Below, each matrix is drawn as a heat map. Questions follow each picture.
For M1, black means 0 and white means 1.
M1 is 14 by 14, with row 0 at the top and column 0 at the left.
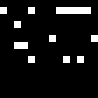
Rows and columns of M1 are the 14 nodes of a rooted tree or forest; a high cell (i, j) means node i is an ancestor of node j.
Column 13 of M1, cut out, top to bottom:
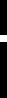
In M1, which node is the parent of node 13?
5
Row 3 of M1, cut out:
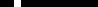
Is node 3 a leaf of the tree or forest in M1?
no
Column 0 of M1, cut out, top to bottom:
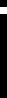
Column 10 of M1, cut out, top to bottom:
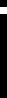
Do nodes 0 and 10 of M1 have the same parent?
yes
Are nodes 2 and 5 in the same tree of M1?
no
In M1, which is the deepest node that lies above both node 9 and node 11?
8
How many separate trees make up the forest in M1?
3
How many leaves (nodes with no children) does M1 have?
9
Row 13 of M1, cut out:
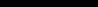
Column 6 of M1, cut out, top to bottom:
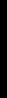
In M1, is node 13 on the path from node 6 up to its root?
no
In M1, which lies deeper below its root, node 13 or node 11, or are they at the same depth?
node 11
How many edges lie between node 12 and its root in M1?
1
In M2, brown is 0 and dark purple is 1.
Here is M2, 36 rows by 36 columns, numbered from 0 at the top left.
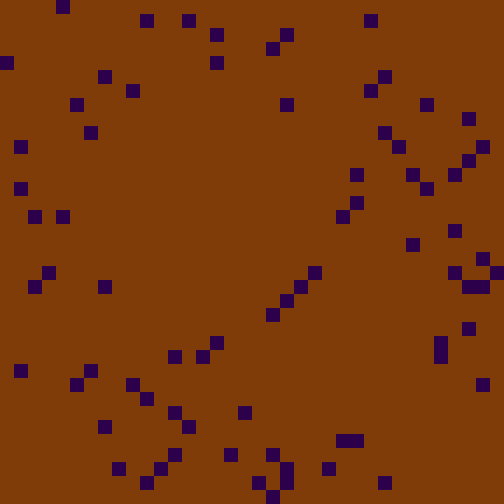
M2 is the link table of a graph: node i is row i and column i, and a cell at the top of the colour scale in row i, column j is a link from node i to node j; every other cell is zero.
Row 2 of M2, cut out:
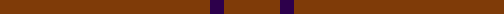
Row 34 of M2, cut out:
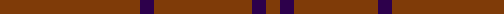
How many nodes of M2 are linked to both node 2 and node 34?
1
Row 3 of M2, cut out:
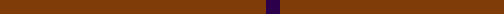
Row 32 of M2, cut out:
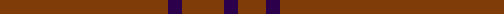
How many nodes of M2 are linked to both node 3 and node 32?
1
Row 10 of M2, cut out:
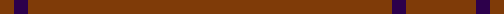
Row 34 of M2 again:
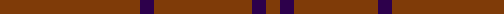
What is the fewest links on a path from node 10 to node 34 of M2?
1
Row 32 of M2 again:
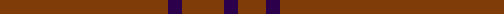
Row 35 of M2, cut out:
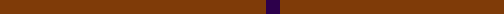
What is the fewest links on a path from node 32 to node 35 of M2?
2
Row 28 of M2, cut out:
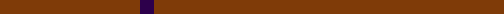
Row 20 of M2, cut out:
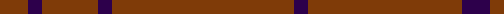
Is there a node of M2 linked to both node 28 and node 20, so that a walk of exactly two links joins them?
no
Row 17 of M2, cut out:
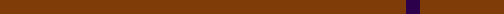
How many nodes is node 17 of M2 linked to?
1
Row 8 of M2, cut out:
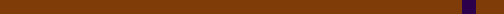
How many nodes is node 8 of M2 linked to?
1
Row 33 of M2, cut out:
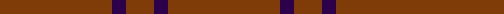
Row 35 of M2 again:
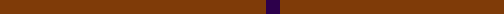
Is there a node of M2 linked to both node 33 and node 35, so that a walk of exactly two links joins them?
no
